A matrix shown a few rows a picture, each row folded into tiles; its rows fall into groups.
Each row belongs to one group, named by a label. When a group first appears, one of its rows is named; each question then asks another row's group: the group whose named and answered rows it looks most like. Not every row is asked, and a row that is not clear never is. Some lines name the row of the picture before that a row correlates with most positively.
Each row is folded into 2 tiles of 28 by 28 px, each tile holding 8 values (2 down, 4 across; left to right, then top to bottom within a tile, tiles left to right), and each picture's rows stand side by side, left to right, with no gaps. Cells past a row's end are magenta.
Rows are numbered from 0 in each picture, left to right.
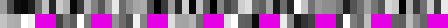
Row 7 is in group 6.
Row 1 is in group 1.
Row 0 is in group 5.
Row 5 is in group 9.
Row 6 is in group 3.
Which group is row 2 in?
1
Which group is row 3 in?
6
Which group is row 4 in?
9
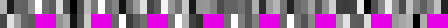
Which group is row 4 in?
3
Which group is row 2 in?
3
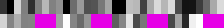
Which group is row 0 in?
9
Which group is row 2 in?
9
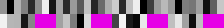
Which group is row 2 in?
3
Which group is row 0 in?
9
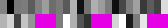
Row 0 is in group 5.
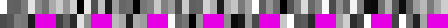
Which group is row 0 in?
1
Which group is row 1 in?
1
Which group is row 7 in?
3
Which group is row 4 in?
1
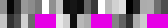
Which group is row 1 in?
5
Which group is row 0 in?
5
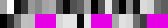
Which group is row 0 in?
1
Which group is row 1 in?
3
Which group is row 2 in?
6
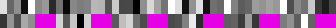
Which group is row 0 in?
1
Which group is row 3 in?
1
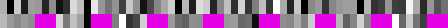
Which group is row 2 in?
3
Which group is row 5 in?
6
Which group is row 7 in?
9
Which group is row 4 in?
6
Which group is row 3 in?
6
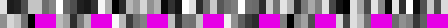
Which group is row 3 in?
9
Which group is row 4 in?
9
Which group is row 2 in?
9
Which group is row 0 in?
6
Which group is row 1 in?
5
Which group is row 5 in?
1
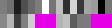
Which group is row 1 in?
6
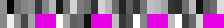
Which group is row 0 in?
3
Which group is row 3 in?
3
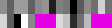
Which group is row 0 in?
5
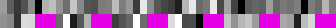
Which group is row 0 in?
5
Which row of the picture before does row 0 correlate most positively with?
1
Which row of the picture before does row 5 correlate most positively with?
1
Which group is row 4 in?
5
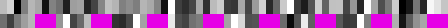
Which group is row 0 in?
1
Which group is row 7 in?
5
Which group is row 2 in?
1
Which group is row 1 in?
3
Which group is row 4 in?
6
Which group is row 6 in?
1
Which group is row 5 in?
1
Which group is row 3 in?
5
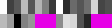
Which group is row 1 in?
6
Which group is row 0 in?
5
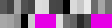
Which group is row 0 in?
9
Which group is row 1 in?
9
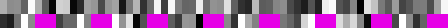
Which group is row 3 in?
1
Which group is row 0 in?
1
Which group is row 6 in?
6
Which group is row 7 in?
3
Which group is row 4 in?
1
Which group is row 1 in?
1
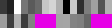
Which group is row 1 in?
6
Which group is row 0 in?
9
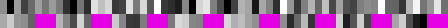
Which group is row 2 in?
9
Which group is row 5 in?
1
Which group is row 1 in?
5
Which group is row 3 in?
6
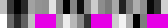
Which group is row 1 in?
6
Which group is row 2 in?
3
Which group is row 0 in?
5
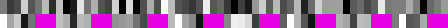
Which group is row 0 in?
9
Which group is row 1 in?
5
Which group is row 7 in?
3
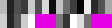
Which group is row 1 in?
1
